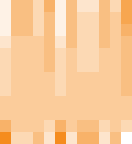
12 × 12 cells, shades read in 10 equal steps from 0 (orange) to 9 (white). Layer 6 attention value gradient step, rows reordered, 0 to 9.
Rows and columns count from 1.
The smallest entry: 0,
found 2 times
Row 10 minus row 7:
-1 0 0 0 0 -1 0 0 0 0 0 1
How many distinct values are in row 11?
4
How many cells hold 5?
65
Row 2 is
8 4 4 6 4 8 4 6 6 4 5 2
